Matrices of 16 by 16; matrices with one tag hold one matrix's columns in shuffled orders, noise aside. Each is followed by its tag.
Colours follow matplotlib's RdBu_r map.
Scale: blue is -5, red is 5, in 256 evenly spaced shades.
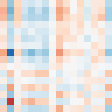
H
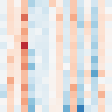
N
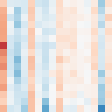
N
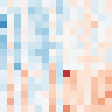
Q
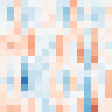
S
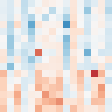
Q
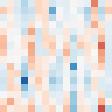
S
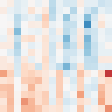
Q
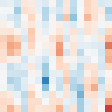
S
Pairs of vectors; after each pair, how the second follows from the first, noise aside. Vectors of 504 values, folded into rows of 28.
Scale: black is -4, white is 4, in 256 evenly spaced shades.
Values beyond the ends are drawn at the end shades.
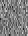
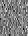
copied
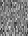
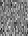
copied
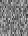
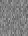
shrunk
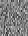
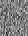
copied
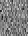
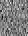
copied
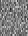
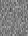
shrunk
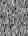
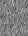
shrunk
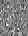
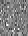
copied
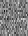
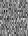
copied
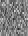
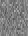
shrunk
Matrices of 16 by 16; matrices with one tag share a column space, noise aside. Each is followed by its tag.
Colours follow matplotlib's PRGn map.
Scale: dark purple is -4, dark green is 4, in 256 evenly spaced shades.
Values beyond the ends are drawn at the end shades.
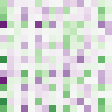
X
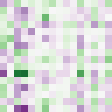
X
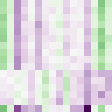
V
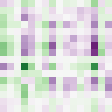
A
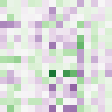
X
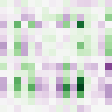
A
